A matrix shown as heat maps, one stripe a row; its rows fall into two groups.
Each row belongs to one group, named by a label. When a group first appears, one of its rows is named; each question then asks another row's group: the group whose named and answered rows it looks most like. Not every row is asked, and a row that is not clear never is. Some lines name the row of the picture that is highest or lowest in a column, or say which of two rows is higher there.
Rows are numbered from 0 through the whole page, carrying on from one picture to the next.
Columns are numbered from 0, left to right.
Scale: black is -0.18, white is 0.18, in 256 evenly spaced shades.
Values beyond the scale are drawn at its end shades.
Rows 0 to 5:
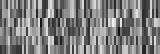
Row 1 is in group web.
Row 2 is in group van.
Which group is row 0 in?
web
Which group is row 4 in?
web
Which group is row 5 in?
web
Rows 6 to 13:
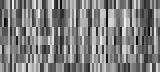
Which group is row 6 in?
web
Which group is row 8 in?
web
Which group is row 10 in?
web
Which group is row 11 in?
web
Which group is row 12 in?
web
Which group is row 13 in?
van
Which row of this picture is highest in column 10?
13
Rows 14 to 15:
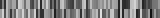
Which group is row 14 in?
van
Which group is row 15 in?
van
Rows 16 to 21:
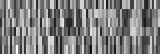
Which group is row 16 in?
web
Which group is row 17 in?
van
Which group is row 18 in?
van
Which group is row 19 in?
van
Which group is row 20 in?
web
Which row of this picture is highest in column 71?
16
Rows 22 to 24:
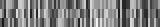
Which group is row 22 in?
van
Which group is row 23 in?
van
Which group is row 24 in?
van
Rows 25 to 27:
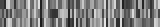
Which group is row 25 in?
van
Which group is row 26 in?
van
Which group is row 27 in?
van
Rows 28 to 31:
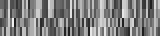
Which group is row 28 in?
web
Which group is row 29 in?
web
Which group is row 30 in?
van
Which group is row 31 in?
van
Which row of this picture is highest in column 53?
31
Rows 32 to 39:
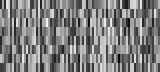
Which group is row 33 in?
web
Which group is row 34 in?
van
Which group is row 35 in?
van
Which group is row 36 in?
van
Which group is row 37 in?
web
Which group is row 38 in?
van
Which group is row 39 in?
van
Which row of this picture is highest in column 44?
32
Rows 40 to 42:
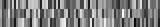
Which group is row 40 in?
van
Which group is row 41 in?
web
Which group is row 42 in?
van
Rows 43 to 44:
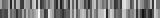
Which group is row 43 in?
web
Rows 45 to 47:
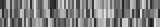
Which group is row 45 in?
van
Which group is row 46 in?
van
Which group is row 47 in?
web
